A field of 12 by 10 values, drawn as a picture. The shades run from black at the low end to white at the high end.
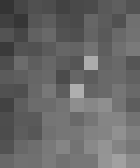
Stripes: none. Slope: up to the bottom right. Mirror symmetry: none. Roughest part: centre. Odd patch: rougher, in the centre.
